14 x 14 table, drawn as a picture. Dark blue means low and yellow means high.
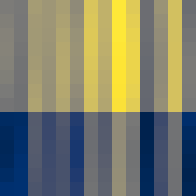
Seam: horizontal, 60% of the way down, the top part higher. Roughest part: middle right. Ninth with the highest average: top middle. Average level on the scale: 50%.
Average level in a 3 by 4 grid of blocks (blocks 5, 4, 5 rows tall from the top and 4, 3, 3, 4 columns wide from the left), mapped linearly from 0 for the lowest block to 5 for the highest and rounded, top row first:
3 4 5 3 / 2 3 4 2 / 0 1 2 0
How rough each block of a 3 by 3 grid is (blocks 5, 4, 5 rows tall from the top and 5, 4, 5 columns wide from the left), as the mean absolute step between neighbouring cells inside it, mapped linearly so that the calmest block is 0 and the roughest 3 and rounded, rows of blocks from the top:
0 1 2
1 2 3
0 1 2
